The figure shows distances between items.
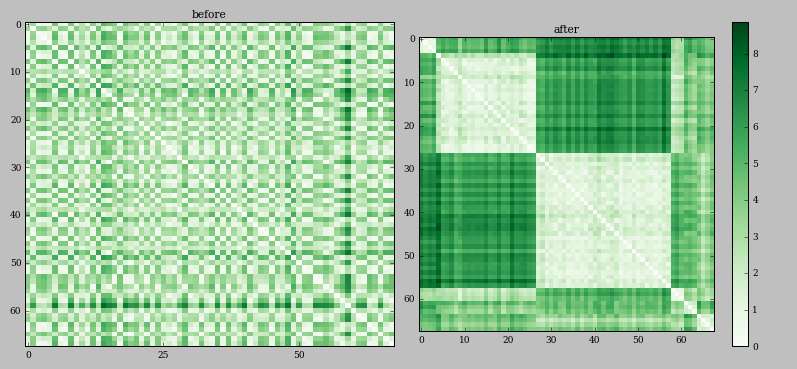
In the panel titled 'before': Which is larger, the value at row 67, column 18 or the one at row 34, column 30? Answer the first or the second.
the first
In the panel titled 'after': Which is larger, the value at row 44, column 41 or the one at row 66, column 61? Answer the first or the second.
the second
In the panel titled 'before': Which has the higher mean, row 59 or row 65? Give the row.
59
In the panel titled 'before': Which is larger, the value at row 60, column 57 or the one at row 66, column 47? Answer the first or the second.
the second
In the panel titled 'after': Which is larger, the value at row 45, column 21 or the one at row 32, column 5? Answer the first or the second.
the first
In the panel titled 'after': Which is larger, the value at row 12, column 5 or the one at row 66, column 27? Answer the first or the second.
the second
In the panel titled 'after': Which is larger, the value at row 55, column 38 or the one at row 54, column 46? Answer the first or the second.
the first
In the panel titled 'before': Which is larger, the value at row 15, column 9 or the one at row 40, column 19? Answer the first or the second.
the first
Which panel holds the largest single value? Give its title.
after
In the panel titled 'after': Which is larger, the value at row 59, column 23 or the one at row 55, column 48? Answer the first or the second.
the first
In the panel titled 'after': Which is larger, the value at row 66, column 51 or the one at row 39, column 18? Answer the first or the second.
the second
